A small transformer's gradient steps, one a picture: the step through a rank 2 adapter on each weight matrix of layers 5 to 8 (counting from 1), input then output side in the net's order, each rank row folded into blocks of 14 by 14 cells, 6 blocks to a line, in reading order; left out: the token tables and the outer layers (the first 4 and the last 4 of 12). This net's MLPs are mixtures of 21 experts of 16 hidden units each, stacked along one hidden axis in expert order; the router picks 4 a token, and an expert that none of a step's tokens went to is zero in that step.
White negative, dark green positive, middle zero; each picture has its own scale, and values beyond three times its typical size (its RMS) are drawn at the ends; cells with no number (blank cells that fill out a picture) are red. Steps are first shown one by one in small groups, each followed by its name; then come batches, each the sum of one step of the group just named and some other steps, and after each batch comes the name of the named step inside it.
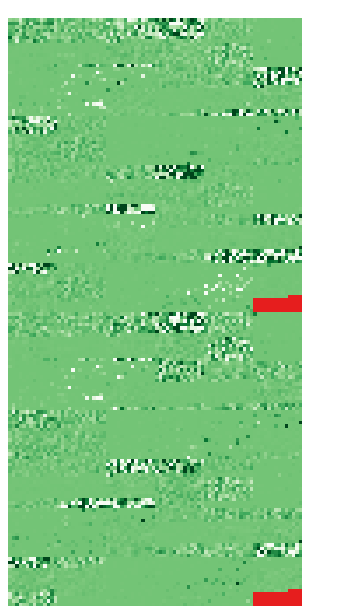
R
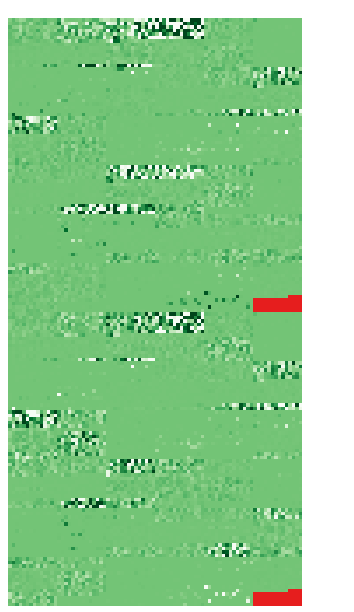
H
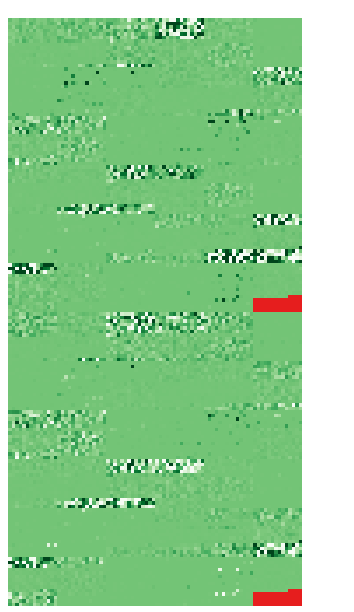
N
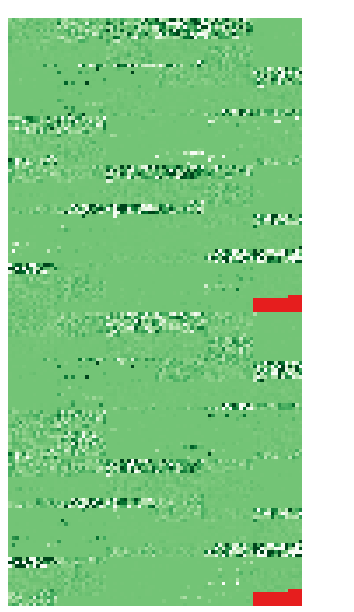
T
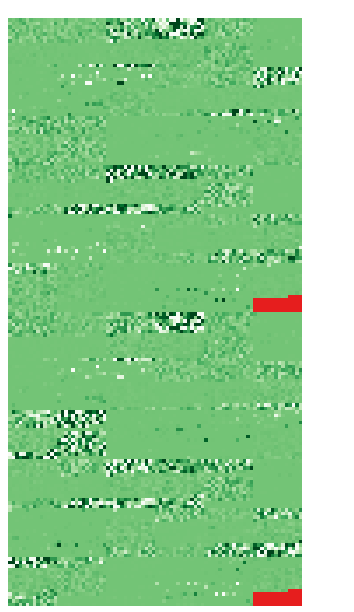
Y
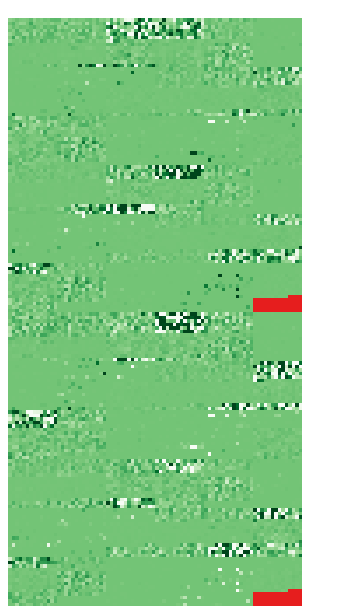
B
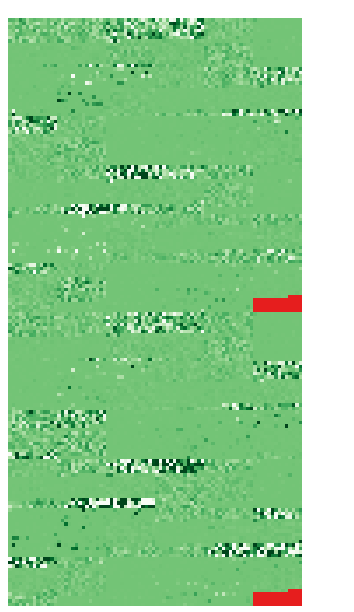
Y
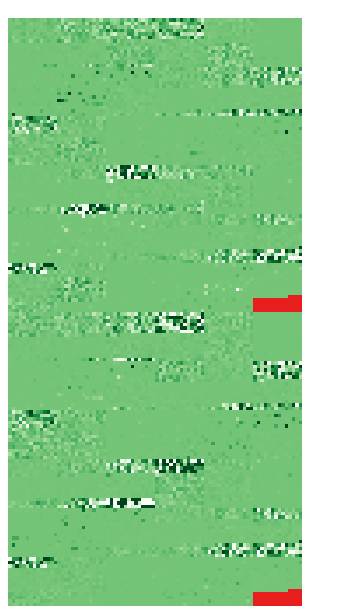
R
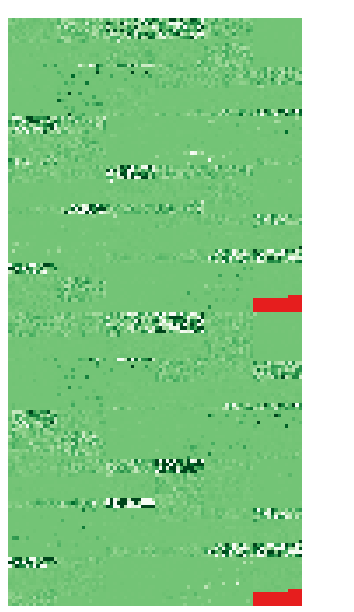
T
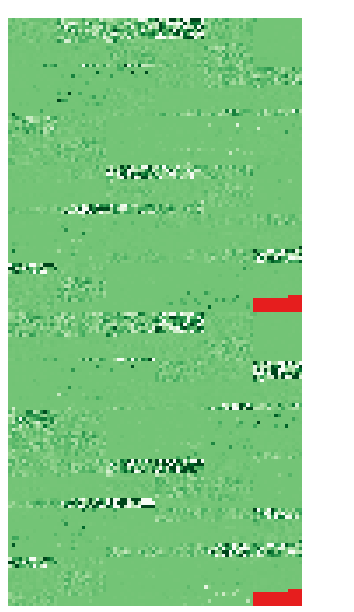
H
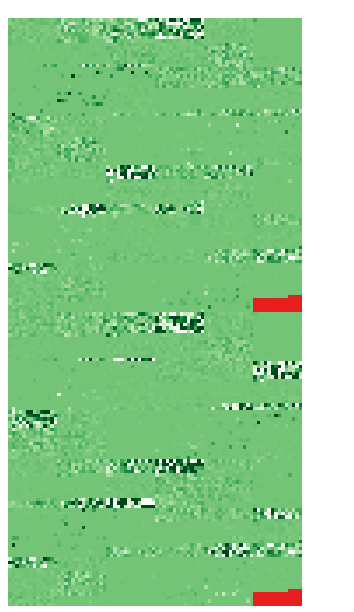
H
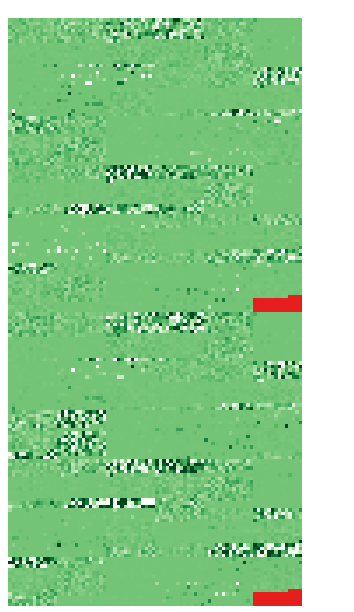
Y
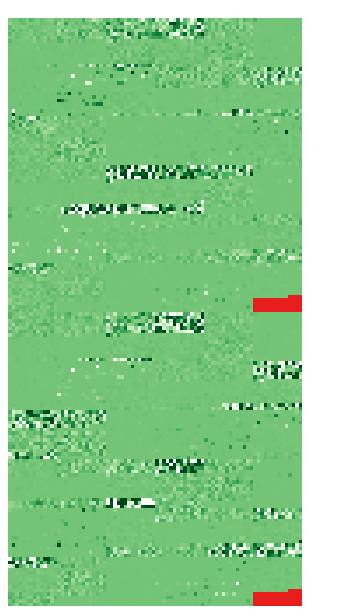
Y
